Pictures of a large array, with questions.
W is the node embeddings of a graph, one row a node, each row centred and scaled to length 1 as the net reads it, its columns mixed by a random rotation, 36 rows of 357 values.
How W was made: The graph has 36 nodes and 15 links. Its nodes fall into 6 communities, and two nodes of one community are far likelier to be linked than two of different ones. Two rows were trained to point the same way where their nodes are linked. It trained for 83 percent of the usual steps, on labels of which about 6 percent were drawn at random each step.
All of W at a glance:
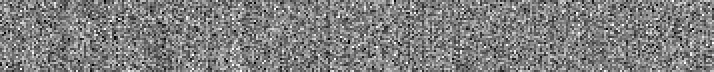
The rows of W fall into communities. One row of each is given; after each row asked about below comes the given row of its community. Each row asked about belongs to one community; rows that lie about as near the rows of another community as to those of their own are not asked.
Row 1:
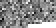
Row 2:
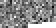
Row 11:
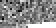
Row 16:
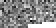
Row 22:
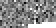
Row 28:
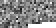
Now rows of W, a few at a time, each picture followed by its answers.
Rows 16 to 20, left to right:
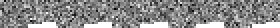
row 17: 1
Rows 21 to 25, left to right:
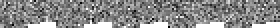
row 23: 2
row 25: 28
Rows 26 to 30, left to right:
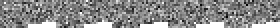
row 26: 22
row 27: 16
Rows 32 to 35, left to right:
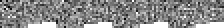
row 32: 11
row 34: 16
